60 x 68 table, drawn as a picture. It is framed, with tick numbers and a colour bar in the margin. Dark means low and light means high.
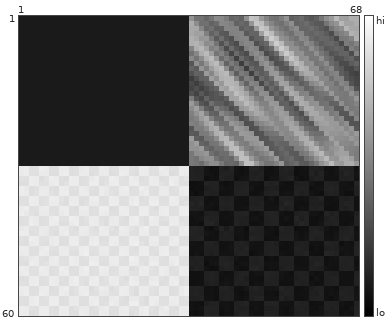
The table splits into 2 rows of 2 panels. Panel 1,1: very low, flat. Panel 1,2: middling, slanting down to the right, strong in contrast. Panel 2,1: very high, checkered, faint in contrast. Panel 2,2: very low, checkered, faint in contrast.
